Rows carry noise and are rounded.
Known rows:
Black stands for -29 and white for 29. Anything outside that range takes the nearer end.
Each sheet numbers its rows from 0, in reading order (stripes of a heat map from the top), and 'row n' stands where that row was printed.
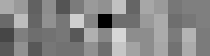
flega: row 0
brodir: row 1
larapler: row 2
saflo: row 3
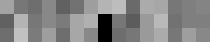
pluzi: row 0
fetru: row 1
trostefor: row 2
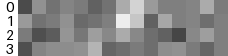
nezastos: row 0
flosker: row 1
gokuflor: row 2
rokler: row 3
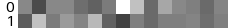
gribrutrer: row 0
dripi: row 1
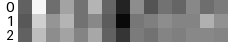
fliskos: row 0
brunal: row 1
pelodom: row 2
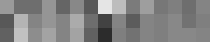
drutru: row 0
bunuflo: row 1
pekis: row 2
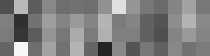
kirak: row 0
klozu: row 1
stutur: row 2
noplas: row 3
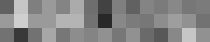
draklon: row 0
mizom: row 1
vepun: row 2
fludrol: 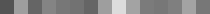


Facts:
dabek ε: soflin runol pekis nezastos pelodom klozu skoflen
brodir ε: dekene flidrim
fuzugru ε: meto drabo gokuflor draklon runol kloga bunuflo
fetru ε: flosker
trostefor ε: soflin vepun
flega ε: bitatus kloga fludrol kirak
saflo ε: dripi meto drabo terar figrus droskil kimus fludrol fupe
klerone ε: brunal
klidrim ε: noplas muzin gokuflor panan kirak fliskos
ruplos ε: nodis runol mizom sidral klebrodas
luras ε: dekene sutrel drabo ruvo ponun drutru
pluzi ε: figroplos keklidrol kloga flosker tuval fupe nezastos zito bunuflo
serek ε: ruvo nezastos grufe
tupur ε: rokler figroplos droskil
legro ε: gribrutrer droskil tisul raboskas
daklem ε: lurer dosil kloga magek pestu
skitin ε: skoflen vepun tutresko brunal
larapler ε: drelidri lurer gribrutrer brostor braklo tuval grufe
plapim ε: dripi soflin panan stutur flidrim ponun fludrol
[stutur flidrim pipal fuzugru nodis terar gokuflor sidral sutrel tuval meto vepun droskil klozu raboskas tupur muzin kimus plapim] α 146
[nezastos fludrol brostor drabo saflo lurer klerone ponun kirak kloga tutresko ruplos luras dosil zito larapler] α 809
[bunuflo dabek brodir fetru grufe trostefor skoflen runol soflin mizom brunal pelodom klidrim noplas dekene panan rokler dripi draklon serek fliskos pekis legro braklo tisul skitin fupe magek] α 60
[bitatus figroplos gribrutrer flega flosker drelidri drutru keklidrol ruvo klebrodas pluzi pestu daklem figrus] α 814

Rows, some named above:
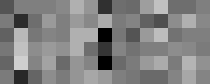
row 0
legro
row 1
klozu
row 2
fetru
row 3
runol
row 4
skitin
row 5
pipal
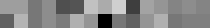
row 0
daklem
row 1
serek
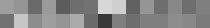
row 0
bitatus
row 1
runol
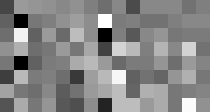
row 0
braklo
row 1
raboskas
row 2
klidrim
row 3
ruplos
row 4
tupur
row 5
dosil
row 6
pluzi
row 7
klerone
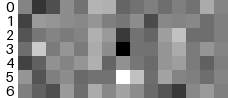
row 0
plapim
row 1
braklo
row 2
legro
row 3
dabek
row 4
tisul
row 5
figroplos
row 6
muzin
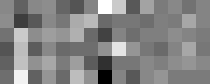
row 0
drelidri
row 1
fuzugru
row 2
runol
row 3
kirak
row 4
skoflen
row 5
klidrim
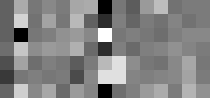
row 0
fetru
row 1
panan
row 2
raboskas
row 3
runol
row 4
kloga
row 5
brostor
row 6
skitin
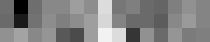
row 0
droskil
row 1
tuval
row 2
pestu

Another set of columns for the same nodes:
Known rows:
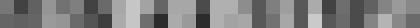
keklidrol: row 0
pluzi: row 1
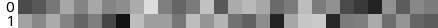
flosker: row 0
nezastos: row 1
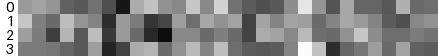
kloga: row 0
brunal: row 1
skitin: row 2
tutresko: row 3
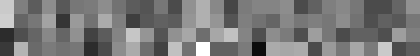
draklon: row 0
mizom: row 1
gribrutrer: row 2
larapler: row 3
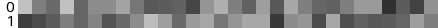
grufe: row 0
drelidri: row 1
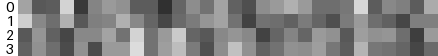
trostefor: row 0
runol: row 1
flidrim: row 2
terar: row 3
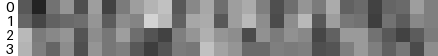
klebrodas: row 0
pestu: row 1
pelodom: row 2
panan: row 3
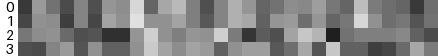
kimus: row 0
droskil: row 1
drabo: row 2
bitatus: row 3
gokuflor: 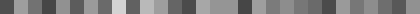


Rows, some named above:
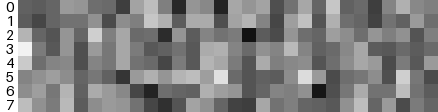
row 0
pluzi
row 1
pestu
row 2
brodir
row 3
magek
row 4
rokler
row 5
kirak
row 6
klidrim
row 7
dabek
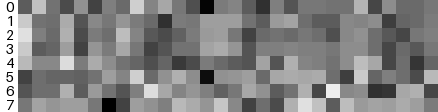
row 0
fuzugru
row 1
tisul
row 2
runol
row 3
mizom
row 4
serek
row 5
vepun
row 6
flega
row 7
klerone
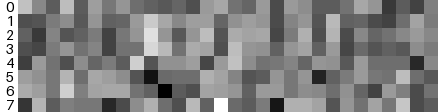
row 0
grufe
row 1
bitatus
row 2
figroplos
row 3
drutru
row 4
tuval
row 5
klidrim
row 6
fetru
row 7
larapler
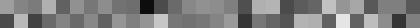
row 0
legro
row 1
plapim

